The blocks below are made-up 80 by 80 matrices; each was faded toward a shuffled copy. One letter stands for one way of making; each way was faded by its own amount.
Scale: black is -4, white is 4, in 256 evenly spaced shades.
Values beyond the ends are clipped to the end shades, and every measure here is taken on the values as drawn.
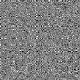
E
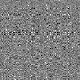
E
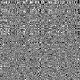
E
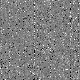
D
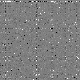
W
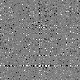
W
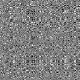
E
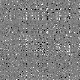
W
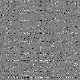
W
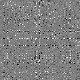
W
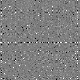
W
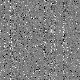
D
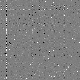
W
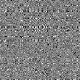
E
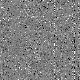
D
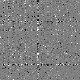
W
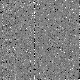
D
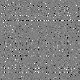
W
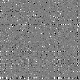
W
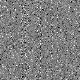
D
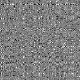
E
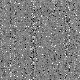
D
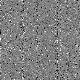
D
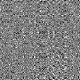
E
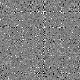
W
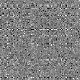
E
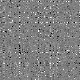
W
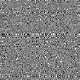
E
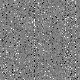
D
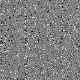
D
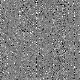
D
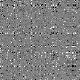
W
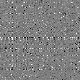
W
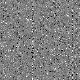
D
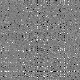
W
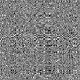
E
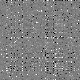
W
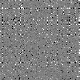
W
